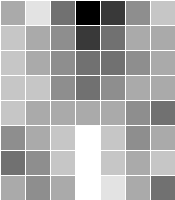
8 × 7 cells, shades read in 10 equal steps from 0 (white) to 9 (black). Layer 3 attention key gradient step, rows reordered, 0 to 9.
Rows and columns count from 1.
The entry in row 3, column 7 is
3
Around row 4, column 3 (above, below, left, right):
4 3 2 5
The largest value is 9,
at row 1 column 4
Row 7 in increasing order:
0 2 2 2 3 4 5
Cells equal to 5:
8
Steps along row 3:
up up up same down down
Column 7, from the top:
2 3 3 3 5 3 2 5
